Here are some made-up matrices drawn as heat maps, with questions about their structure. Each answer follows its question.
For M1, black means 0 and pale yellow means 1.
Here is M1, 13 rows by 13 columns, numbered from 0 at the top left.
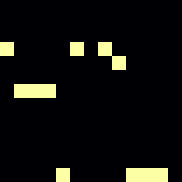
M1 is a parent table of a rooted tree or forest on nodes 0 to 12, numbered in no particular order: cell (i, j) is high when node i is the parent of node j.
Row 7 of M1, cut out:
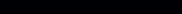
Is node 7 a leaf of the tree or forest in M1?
yes
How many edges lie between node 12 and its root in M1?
0
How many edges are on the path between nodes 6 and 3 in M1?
1
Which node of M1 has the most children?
12
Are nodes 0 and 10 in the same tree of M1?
no
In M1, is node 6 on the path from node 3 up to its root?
yes
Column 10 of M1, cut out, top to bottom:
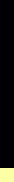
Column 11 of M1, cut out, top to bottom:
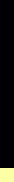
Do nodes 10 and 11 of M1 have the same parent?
yes
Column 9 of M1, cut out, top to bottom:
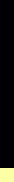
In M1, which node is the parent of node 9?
12
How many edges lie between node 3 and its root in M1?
1
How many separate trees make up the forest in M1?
2
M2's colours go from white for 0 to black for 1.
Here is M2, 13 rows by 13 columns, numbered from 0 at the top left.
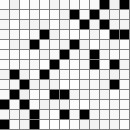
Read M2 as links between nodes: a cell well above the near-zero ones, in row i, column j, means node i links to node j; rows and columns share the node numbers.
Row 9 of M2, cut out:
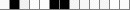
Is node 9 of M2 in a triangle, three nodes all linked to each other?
yes
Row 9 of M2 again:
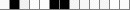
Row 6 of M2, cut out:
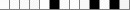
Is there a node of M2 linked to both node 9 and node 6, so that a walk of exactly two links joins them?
yes
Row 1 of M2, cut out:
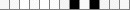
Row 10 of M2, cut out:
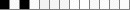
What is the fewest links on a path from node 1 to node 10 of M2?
6
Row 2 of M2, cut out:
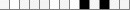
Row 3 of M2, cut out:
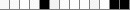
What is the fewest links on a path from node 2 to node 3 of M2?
3
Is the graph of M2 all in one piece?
yes
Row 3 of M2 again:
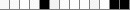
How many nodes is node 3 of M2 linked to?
3
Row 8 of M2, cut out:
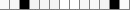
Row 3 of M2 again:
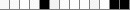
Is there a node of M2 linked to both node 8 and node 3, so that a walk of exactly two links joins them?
yes
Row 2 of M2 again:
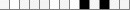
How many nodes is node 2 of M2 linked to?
2
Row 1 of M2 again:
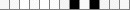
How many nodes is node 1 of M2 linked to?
2
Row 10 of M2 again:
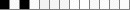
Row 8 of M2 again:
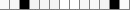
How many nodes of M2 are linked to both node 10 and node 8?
1
